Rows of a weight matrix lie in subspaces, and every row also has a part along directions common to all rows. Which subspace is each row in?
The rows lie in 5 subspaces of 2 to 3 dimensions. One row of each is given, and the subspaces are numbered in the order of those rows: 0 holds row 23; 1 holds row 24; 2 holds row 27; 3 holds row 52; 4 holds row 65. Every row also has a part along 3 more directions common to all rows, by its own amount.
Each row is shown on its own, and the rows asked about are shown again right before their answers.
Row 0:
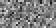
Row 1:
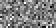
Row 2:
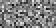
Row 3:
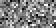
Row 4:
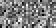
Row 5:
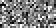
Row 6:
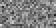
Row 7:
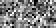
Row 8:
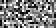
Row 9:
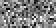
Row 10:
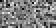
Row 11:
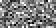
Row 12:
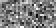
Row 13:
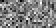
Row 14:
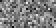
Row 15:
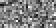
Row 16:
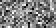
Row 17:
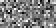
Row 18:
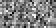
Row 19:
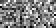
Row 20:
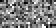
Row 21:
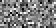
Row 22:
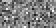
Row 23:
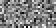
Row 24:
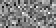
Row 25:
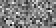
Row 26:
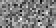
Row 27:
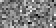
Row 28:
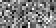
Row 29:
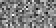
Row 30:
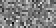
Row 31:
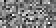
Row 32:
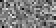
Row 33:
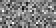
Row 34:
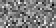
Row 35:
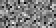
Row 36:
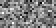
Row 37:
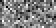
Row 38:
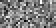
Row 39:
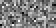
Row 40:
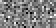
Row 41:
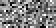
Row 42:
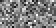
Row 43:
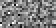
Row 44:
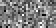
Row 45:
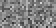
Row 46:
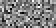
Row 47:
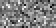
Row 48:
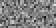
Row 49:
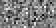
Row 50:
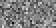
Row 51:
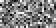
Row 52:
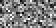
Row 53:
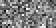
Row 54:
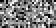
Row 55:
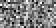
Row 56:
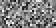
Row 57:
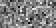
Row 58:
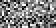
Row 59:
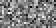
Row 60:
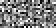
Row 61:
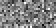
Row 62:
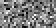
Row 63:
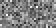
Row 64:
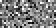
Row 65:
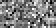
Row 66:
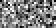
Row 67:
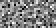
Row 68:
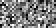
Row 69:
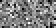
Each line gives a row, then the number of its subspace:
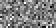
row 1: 1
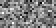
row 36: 0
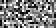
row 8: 3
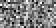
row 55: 0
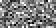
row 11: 3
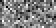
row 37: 3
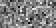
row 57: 2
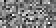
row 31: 3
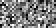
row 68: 1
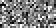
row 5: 1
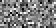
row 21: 3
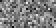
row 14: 2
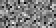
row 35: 1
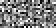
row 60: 0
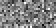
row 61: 0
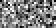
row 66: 3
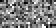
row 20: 3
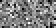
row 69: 3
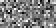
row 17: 0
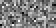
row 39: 1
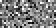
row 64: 3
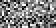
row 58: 4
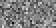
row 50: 0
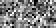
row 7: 4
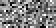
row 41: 2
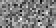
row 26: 2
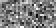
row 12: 0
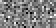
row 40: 4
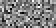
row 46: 0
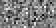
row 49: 4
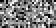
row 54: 3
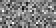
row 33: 0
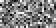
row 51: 3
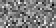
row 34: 1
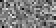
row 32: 3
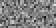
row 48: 1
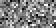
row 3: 2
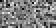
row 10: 3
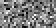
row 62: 4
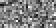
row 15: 2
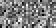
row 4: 2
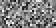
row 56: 0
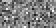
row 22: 4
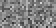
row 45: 0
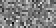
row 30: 0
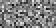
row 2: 0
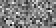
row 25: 0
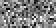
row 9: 4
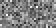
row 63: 1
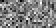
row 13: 3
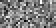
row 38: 4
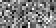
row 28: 4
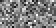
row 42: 2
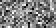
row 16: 4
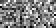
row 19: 0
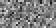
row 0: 4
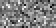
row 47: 1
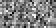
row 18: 4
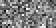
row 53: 2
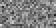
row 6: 1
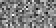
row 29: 2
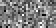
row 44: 2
